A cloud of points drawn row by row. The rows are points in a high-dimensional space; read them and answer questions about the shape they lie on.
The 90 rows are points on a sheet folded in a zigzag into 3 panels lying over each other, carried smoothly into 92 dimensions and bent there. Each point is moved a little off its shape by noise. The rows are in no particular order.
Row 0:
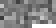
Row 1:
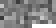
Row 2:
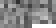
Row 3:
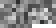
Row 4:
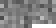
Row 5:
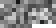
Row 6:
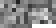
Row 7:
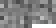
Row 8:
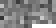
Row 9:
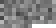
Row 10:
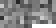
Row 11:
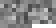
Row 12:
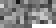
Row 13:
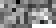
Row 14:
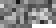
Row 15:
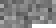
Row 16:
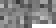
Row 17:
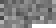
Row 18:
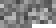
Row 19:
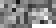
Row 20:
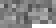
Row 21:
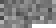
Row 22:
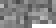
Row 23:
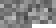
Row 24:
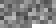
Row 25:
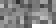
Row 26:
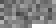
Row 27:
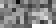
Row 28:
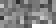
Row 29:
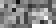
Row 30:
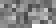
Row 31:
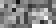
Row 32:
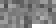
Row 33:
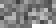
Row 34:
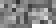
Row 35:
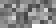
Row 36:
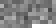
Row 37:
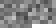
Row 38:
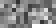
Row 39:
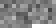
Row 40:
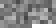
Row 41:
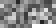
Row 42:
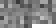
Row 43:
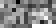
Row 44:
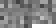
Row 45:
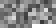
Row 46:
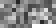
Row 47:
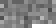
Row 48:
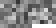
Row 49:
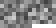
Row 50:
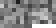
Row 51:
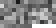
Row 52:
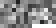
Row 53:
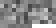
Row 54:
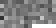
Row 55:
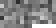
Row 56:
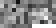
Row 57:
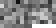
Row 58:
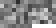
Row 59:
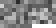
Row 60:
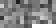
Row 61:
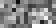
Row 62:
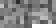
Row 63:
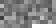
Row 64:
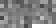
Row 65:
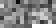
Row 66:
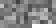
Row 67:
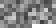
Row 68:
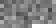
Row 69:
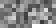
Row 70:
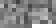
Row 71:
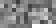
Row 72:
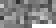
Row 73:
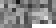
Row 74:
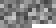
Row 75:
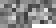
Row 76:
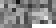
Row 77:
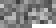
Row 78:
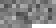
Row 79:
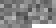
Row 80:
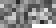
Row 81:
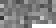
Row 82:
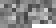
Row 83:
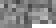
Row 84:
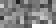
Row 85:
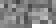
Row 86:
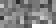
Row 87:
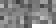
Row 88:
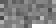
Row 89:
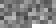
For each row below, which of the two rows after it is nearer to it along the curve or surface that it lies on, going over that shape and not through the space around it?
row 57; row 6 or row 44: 44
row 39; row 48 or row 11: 11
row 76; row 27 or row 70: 70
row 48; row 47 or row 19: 19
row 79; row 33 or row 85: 33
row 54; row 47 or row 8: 8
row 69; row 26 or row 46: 46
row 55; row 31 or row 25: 25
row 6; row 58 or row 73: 73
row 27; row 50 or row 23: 50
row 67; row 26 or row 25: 26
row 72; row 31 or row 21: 21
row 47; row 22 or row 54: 22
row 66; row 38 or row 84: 38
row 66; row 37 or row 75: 37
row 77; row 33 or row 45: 33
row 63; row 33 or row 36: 33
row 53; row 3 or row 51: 3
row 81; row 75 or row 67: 67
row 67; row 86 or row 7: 86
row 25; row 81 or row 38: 81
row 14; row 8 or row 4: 8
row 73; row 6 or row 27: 6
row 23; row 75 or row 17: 17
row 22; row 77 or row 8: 8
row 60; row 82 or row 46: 46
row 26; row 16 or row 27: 16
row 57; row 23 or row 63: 63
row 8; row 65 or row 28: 28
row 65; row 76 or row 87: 87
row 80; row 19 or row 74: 74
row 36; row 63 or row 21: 21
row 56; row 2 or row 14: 2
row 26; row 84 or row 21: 21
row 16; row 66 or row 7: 7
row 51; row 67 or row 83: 67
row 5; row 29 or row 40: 40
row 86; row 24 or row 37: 24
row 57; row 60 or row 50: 60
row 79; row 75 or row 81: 81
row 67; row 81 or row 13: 81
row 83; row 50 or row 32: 32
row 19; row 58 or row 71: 71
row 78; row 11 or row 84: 11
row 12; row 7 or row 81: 81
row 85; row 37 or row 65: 37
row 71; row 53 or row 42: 53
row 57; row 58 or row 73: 58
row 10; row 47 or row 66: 47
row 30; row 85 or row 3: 85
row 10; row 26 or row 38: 26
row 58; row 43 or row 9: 43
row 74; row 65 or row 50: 65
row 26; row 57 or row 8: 8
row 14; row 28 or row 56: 28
